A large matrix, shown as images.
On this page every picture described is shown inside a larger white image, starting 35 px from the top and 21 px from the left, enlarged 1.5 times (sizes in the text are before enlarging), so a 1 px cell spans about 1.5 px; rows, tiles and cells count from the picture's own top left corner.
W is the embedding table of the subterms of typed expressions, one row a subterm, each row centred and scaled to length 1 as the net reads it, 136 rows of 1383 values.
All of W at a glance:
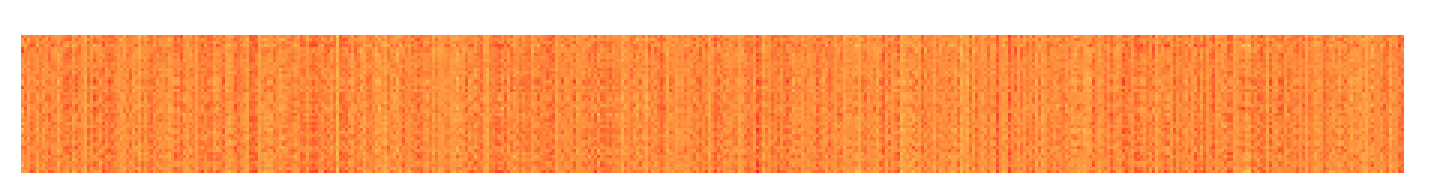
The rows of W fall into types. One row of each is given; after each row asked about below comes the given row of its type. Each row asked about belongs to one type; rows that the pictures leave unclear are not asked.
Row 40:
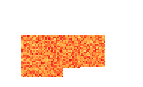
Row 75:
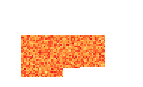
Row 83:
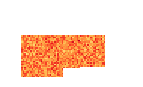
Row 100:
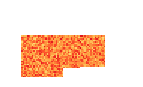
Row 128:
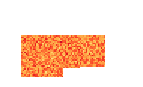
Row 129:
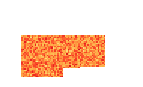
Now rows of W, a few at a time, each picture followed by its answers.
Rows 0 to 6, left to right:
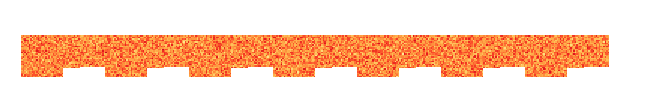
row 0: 128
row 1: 83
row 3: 75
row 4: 100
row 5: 75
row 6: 40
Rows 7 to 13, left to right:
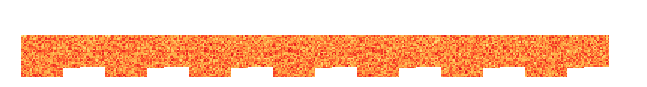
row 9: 100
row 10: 100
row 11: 100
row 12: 40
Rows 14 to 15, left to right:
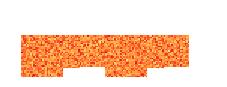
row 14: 83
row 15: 40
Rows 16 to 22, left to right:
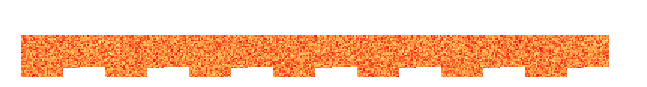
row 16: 83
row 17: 40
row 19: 129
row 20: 129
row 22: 83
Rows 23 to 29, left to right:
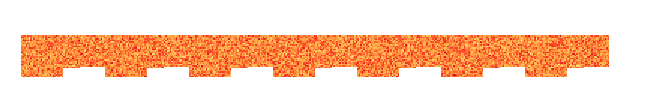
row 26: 83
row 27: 129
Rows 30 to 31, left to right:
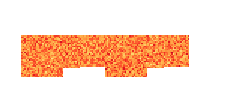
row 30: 128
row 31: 129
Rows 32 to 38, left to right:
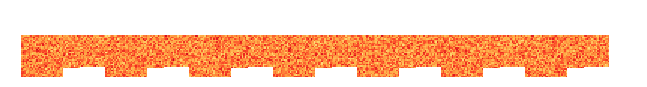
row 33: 100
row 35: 40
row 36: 83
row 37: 83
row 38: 75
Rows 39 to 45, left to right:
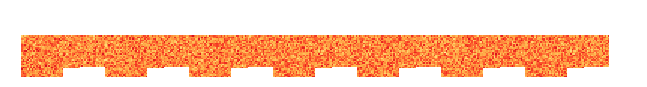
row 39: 83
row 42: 129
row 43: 83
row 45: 129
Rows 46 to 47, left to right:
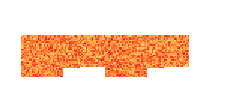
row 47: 129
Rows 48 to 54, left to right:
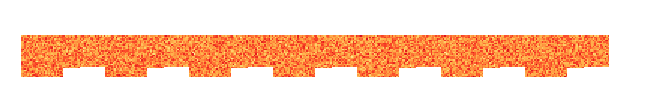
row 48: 129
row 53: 40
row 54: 129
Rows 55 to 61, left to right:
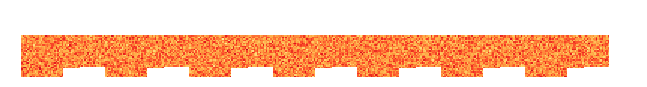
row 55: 83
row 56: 129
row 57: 40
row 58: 75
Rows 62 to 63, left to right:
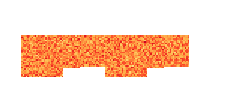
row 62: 40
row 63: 128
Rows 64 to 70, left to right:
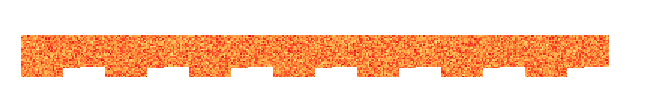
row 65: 40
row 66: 100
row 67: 128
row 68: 83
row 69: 75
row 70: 129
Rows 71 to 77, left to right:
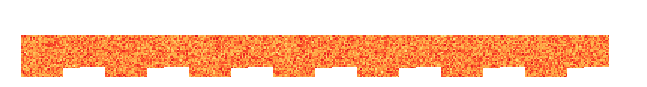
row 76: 100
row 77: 129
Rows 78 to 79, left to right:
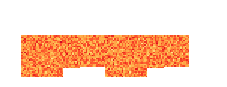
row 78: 128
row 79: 75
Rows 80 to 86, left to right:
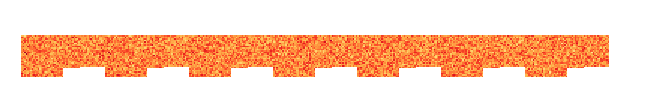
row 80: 128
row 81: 100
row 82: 128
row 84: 83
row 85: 100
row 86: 75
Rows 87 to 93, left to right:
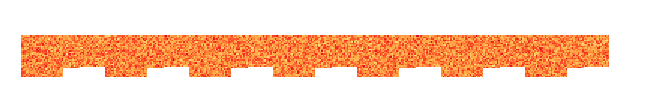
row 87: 100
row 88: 100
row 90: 40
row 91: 100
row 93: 83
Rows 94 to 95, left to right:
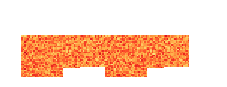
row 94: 129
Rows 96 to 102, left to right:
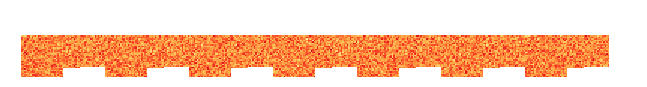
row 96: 129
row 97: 129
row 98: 83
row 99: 40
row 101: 40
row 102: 100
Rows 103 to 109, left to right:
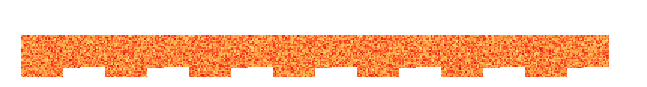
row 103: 40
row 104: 100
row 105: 100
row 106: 83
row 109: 83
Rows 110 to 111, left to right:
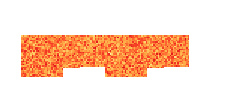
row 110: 83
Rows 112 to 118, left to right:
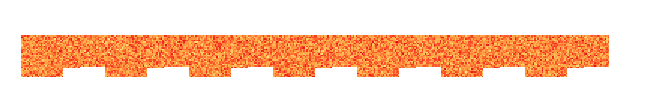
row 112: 40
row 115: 129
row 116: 128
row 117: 75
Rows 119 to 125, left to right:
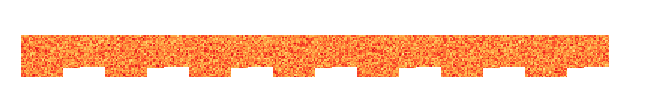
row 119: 83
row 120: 40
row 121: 100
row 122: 75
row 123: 100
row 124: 83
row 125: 75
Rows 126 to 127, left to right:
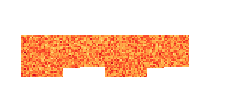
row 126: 100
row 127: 129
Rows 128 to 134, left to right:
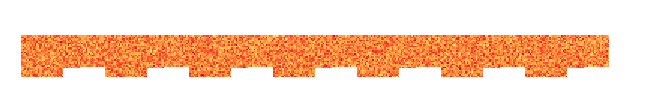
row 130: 100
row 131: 100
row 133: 40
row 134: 40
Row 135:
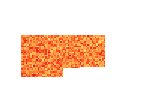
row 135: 100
